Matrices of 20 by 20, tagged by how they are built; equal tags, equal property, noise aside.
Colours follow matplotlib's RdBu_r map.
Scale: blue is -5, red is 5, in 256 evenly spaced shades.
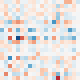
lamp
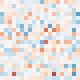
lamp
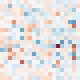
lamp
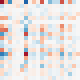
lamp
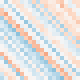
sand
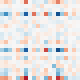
lamp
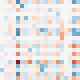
lamp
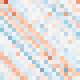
sand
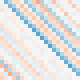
sand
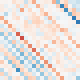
sand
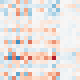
lamp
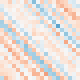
sand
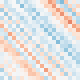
sand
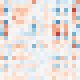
lamp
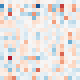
lamp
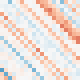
sand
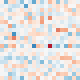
lamp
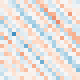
sand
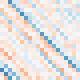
sand
